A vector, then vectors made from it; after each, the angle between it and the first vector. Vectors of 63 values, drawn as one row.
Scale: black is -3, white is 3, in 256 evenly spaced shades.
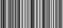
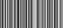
orthogonal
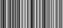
nearly parallel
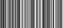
nearly parallel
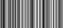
nearly parallel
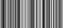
nearly parallel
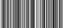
partly aligned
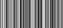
nearly opposite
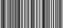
nearly parallel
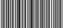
partly aligned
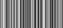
nearly opposite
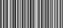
orthogonal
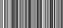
partly opposed
